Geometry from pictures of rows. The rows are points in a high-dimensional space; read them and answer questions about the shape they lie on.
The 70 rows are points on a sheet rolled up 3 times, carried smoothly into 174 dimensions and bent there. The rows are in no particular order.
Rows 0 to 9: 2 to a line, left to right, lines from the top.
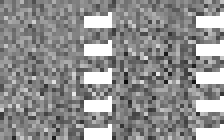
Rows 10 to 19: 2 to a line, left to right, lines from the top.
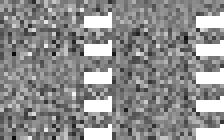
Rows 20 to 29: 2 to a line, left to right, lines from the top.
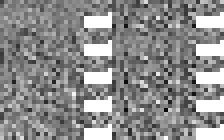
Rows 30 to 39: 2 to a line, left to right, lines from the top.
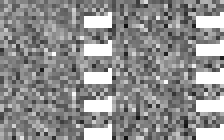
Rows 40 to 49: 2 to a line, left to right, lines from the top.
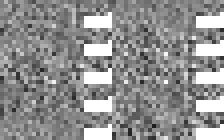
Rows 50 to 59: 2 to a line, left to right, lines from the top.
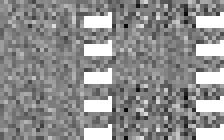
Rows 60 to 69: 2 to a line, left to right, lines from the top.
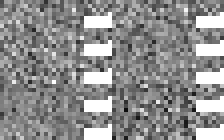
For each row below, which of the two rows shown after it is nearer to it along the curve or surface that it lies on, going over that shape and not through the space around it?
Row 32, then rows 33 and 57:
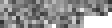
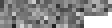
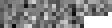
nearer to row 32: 57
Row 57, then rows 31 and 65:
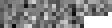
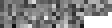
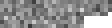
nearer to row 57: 31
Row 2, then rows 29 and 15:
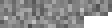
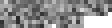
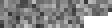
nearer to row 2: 15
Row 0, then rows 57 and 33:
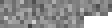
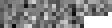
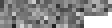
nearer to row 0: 33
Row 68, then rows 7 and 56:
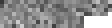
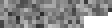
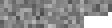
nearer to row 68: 56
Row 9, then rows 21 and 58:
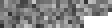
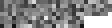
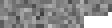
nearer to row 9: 58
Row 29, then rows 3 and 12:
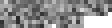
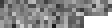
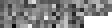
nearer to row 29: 12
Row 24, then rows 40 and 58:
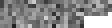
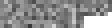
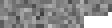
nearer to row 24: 40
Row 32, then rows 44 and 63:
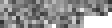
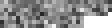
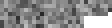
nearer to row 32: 44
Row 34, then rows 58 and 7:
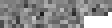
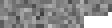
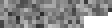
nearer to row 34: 7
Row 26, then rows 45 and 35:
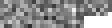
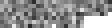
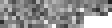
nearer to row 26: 45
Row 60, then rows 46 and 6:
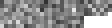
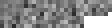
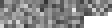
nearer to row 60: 6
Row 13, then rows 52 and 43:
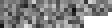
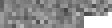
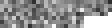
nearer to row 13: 43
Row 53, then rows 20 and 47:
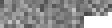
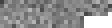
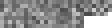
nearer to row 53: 47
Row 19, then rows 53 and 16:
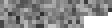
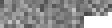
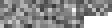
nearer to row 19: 53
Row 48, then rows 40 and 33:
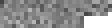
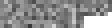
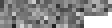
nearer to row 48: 40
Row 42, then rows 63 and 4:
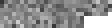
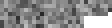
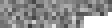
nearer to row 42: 4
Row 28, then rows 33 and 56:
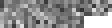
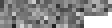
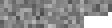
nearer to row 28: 33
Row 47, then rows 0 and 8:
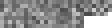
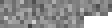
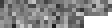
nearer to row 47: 0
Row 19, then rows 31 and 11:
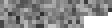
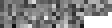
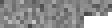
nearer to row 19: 11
